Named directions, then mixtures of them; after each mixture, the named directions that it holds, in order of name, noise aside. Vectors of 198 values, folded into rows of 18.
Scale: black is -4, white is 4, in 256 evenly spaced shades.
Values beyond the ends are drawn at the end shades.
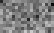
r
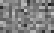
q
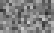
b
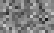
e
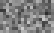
b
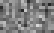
b, q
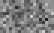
e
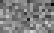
q, r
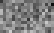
r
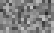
b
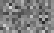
b, e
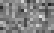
b, q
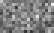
r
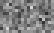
b, e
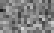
b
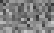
b, r
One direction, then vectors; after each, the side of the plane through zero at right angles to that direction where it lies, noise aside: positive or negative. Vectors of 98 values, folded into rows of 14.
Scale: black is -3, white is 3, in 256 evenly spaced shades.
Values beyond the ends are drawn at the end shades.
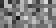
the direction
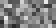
positive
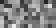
negative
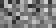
positive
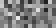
negative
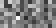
negative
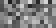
positive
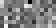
negative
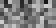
negative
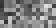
positive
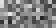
negative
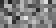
positive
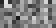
positive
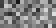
positive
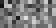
positive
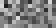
negative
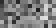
positive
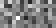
negative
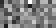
positive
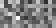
negative
